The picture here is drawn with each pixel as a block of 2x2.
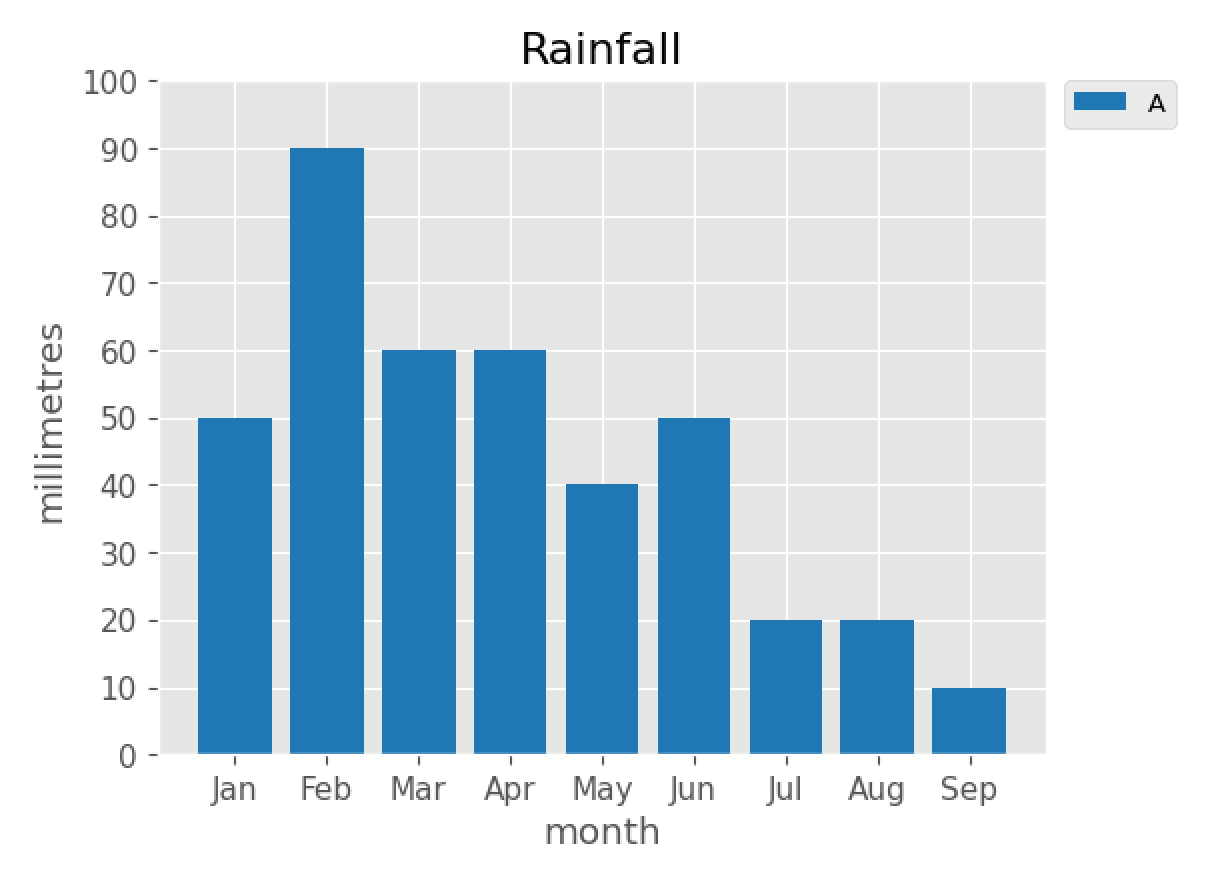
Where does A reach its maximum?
Feb
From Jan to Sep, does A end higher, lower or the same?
lower
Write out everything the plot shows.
Title: Rainfall
x-axis: month, ticks Jan Feb Mar Apr May Jun Jul Aug Sep
y-axis: millimetres, ticks 0 10 20 30 40 50 60 70 80 90 100
Legend: A
Values:
A: 50 90 60 60 40 50 20 20 10
